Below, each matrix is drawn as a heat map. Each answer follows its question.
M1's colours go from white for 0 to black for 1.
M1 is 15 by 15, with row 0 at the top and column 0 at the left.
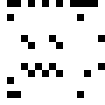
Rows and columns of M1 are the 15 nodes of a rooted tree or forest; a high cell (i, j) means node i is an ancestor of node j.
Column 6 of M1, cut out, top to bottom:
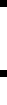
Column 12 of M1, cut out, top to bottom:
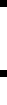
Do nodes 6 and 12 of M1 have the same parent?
yes
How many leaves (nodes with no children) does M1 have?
7
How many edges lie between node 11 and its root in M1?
3
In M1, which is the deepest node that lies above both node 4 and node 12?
10
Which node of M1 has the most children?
5
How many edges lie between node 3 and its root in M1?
2
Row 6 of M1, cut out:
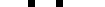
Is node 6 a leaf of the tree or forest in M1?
no
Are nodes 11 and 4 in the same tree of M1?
yes
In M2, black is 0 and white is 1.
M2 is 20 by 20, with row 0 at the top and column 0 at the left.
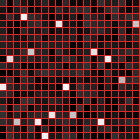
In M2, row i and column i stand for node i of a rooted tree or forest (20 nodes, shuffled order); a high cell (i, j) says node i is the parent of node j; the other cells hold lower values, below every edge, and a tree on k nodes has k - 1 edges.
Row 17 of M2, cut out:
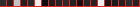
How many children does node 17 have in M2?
3
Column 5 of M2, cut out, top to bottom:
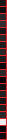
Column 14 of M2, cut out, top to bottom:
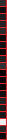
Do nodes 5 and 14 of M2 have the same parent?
yes
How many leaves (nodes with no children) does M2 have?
11
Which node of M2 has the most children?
17
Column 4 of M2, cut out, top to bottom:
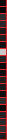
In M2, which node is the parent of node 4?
7
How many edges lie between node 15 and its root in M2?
5
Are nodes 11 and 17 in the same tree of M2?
yes
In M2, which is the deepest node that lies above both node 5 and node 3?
17
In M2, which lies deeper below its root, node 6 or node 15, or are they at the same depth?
the same depth
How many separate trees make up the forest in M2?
4
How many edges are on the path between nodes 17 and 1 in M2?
4
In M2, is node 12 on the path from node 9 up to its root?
yes
